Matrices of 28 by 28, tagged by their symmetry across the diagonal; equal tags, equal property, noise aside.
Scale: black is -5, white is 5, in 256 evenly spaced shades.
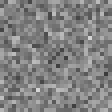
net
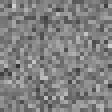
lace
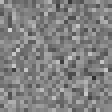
lace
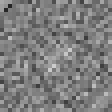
net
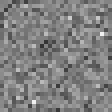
net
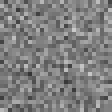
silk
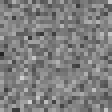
lace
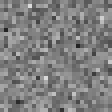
silk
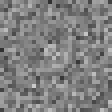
net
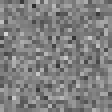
silk
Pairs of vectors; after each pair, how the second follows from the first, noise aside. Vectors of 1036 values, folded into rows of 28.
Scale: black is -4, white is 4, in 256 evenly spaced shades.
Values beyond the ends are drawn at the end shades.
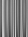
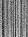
negated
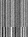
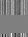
partly zeroed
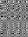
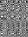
negated
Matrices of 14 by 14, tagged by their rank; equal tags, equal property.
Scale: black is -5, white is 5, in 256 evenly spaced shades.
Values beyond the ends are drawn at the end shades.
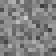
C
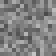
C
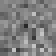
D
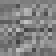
D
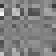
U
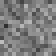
C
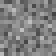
C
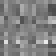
U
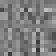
D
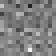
D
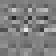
U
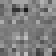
D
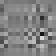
U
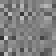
U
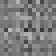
D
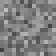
C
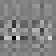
U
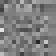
D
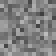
C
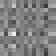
U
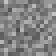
C
